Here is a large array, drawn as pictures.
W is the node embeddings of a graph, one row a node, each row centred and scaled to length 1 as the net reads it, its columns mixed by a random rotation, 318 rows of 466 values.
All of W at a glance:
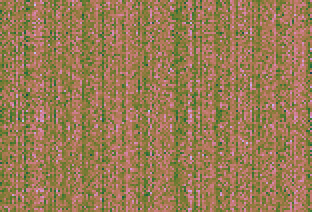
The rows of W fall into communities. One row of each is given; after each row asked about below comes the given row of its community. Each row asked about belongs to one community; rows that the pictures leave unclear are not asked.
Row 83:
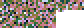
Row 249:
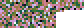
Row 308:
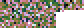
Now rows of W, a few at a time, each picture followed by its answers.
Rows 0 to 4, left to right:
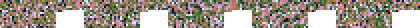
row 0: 83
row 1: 249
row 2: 249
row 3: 83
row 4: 83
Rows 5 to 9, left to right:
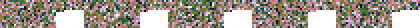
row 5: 308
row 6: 83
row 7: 308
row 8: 249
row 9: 249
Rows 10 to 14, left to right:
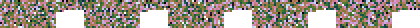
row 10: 83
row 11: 83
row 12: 249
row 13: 249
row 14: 249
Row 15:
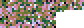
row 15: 308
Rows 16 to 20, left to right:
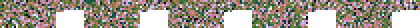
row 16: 249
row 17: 83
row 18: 308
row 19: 83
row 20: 308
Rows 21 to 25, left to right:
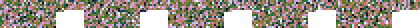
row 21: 308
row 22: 83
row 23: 308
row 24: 83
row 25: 249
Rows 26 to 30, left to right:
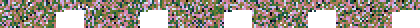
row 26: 308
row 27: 308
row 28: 83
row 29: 308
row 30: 83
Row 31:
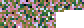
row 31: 249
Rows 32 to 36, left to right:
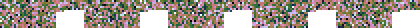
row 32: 249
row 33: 308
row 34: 308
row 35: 308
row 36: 249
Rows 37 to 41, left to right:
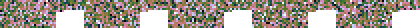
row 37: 83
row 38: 249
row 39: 308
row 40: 83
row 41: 249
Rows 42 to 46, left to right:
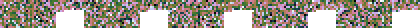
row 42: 249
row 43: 83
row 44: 249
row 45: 308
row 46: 83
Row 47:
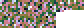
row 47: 308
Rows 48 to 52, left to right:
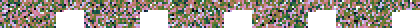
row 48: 83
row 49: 83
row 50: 83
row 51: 308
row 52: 308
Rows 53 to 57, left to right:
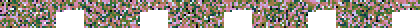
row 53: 83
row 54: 249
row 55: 249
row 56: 308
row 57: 249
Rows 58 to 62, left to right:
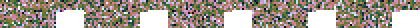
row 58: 83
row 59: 83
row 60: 249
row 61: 308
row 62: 249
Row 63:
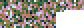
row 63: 308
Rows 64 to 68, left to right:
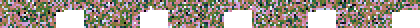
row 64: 308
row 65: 83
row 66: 308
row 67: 83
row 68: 83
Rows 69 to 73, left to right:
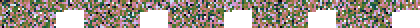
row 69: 83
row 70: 249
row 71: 249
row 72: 249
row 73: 308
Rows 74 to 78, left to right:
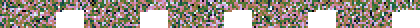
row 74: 83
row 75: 83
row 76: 249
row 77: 83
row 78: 308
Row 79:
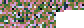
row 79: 308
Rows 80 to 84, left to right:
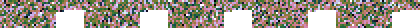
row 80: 83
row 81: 308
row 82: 249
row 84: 249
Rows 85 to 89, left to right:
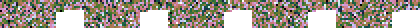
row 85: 83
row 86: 249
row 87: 308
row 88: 249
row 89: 249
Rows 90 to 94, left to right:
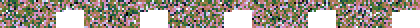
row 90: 83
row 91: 249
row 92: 83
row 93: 308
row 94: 83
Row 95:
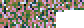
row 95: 249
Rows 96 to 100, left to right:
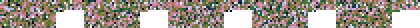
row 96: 83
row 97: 308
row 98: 308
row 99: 308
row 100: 83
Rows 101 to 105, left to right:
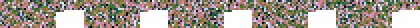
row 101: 308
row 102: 249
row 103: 83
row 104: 249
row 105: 83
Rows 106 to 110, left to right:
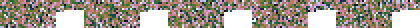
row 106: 249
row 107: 249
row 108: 308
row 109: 249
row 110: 308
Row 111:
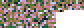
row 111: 83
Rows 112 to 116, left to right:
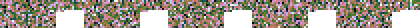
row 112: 249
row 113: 249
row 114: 249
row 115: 83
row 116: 308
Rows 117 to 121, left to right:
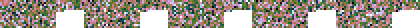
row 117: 249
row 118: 83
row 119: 249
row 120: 308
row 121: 83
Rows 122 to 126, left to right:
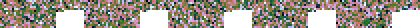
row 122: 308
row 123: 83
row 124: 249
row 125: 308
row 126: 83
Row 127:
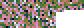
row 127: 249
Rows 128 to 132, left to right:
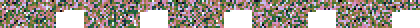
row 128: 83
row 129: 249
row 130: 83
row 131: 308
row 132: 308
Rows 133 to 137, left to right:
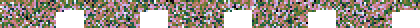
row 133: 308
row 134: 83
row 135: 308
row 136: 83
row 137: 83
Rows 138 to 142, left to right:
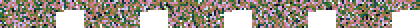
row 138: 308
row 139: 249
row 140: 249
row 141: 249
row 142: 249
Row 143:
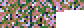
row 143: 249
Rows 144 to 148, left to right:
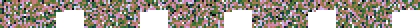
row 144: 308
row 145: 83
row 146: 249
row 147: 308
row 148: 249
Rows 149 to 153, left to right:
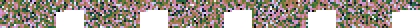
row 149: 308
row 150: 249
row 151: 83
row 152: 83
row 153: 249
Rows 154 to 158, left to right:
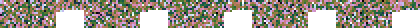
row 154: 249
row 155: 249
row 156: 308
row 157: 249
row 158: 249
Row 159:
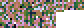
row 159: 249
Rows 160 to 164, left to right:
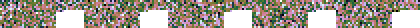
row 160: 83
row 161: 308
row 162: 249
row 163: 308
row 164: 83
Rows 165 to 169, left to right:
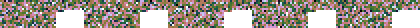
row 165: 83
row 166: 83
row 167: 83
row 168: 83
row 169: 83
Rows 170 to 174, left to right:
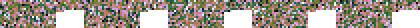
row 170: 249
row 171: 308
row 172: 83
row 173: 83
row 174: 83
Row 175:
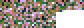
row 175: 83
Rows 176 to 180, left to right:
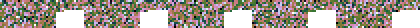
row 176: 308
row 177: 83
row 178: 249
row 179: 83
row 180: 83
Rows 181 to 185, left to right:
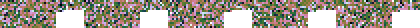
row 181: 83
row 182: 83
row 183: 83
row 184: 249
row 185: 308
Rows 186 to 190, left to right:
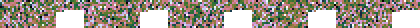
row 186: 249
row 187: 308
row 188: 249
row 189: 308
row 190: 249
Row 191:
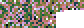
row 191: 249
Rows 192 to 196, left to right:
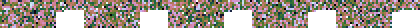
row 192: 308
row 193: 249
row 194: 308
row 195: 249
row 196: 83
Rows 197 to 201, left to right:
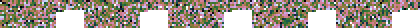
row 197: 83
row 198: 308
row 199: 83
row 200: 83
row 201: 249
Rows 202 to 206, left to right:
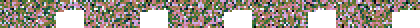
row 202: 308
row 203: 83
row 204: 308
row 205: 83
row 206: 249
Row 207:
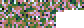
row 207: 249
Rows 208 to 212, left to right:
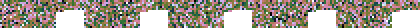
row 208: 83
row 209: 249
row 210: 249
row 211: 308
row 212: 249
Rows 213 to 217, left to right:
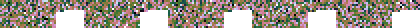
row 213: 83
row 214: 308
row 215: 83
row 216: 83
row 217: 308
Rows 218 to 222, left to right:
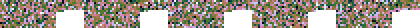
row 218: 83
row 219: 308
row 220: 83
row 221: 249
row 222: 83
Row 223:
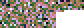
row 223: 83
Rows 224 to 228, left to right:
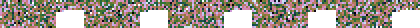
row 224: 308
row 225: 308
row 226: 83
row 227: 249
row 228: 308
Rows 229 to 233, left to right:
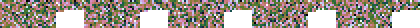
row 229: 249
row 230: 249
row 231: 308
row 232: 308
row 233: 308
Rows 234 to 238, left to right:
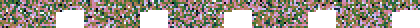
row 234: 83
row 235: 308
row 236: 83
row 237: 83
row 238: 308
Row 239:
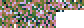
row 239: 308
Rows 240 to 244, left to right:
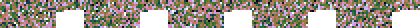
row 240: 249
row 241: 83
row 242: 83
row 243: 83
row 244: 308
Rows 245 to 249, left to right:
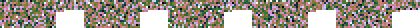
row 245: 308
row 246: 249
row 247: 308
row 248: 249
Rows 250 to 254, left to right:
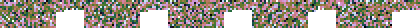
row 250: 249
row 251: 308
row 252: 83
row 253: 83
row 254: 249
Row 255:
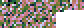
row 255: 83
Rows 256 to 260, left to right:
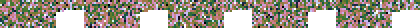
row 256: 308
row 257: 249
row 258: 249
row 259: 249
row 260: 308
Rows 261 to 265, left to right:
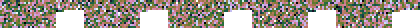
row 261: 83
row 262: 83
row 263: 308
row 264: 83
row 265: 249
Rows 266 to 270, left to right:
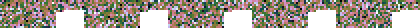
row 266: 83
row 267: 308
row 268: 308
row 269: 249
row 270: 308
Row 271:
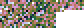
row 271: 308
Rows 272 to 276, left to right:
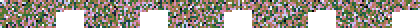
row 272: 249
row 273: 249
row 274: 308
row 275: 83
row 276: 249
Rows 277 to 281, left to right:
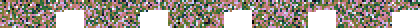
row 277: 308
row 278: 308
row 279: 249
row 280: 83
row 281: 249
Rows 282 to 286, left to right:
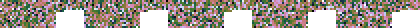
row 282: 83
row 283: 83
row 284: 308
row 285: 83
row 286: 83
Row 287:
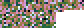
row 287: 83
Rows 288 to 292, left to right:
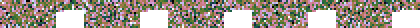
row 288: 249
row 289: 249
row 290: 308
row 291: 249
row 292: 308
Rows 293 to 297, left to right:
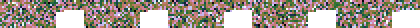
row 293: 308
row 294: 83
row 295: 83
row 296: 249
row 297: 249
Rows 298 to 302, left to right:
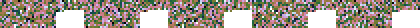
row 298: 308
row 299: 83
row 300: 308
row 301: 83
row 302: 83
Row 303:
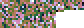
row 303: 249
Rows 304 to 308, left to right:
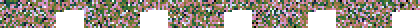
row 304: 83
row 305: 308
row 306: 249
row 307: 83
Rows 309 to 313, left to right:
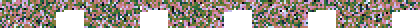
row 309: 308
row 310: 249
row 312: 83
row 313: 249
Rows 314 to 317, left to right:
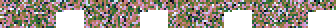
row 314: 83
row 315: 249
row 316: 308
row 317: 83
